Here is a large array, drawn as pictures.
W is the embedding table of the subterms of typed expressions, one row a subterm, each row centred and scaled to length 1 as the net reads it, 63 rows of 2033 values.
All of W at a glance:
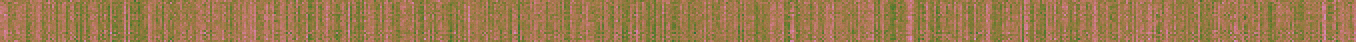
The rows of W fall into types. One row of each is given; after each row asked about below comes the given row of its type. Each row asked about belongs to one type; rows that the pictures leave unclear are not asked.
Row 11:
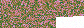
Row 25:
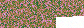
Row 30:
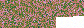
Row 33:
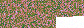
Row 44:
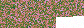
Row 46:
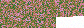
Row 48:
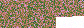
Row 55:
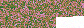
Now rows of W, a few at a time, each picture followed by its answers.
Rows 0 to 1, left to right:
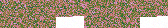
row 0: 48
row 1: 25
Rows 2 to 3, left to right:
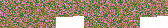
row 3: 30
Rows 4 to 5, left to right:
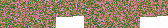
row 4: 44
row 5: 44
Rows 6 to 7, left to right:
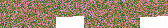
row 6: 33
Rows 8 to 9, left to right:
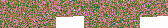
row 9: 30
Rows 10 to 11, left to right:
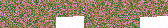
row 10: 30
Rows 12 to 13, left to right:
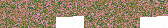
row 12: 44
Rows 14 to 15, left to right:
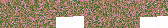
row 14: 11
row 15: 30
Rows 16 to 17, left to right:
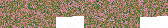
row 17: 46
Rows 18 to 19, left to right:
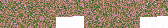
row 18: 48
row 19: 30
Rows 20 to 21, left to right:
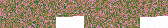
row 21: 46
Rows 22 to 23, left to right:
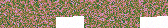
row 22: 11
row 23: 46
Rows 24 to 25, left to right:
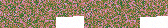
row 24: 30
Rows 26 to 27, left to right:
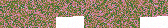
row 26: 55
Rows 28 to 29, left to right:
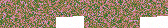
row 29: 30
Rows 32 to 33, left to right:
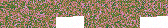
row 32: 55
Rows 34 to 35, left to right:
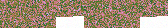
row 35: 55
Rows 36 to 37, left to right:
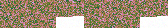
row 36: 55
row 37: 44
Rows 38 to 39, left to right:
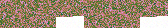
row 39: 55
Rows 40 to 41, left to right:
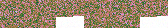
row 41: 44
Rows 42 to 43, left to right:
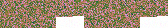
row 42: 33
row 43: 55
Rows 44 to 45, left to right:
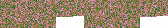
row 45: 46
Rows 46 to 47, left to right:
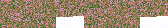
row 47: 25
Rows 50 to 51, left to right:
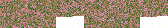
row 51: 46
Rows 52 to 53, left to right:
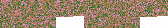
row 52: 11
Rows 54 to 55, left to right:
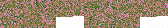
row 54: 25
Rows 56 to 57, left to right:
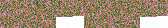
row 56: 25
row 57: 33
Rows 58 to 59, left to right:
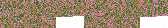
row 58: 25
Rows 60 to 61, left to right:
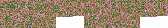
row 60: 55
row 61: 33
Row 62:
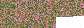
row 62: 44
